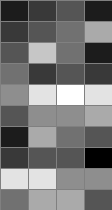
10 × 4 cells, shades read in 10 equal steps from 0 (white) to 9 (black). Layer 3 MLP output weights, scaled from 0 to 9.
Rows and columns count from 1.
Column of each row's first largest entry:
1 1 4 2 1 1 1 4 3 4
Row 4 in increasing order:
5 6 7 7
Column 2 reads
7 6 2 7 1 4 3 6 1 3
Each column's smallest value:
1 1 0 1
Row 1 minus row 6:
2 3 2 5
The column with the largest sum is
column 1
